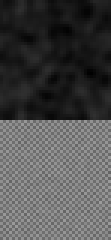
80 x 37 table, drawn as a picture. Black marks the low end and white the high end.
It is made of 2 by 1 panels. Panel 1,1: very low, blotchy, faint in contrast. Panel 2,1: middling, checkered.
